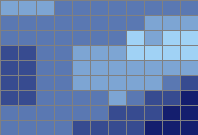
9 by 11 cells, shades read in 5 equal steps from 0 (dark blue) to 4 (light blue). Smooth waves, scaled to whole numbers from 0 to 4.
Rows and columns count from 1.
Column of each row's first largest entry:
1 9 8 8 5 5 7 1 1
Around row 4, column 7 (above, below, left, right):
2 3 3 4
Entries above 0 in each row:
11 11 11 11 11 11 10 9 8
